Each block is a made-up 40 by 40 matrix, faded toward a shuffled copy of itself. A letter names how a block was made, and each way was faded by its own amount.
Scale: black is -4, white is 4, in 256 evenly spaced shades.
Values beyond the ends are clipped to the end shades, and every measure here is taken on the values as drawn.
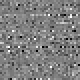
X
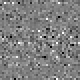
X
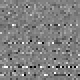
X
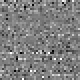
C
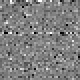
C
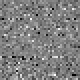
C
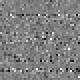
X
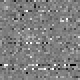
X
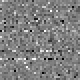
C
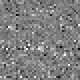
C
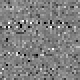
C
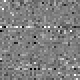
X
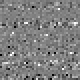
X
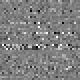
X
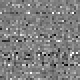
X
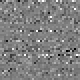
X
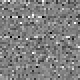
C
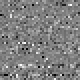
C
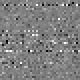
X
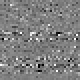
X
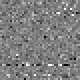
C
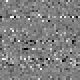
C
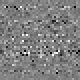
X
